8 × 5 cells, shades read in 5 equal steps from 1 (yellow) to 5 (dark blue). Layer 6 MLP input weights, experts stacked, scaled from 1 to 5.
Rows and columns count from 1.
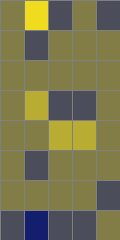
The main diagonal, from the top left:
3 4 3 4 3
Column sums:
25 25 26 25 26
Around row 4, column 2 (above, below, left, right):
3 3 3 4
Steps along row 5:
same down same up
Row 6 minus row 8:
-1 -1 -1 -1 0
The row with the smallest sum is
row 5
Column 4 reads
3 3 3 4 2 3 3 4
